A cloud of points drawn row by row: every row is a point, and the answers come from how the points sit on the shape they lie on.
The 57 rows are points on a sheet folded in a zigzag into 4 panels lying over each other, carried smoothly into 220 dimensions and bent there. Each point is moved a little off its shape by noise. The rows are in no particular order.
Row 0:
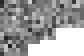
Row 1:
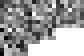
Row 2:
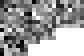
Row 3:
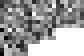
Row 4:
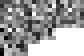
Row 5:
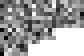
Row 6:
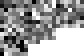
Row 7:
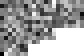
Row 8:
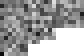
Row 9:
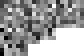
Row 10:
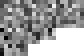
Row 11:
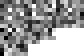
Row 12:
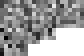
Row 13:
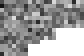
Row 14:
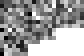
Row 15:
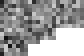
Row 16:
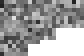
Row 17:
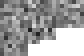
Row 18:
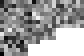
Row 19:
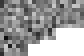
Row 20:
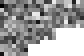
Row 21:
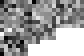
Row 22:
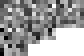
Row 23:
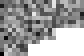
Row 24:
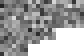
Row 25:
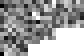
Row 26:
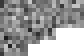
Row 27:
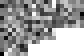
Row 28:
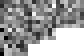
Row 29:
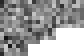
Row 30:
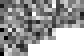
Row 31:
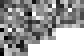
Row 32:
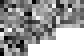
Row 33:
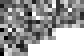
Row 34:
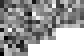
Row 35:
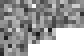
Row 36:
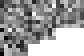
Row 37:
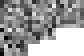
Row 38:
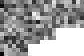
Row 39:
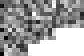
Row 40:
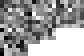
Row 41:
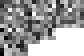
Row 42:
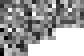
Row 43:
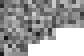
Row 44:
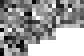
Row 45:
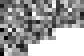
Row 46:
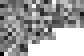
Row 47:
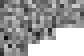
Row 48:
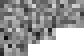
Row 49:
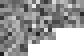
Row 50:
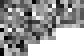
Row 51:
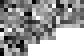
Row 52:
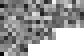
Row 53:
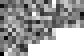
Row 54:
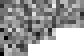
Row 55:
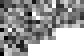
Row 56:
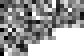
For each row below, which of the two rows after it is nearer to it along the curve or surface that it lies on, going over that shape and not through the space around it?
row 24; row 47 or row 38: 38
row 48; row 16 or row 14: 16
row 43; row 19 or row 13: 13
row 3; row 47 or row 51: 51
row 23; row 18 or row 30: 30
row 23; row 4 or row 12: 4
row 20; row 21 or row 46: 46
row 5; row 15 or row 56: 56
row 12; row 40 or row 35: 35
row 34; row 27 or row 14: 14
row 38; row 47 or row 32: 32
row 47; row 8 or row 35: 35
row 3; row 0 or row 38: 0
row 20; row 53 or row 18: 53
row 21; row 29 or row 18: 29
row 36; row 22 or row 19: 22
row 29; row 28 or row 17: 17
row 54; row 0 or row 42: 42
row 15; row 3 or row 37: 37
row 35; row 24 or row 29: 29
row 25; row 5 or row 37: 5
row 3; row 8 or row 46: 8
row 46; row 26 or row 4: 4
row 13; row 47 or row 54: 54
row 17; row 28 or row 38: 28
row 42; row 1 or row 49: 1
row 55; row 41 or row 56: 56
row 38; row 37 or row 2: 2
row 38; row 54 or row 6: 6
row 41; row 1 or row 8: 1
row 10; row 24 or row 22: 22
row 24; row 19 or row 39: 39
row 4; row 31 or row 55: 31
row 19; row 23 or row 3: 3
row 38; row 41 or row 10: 41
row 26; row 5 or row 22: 22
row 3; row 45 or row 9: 9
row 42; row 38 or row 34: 34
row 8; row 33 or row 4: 33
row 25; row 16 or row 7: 7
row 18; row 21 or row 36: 36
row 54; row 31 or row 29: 31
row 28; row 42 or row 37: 42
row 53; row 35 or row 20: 20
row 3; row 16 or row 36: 36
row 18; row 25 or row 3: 3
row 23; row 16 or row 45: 45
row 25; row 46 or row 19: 46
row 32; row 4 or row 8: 4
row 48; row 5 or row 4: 4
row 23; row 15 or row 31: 31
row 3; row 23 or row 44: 44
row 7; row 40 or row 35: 40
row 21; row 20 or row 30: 30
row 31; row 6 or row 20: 6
